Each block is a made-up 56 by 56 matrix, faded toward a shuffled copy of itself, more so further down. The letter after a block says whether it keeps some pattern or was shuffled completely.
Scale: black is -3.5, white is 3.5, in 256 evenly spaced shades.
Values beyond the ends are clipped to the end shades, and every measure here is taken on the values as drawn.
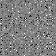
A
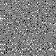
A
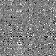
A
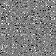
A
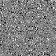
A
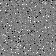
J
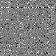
A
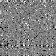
A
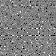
A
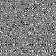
A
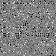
A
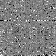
A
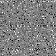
A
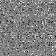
A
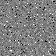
J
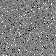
J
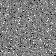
J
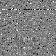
A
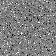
J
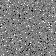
J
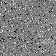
J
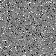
J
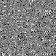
A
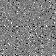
A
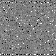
A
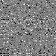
A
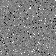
J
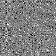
A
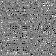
A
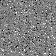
J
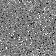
J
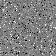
J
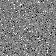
J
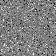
J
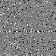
A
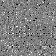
A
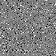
A
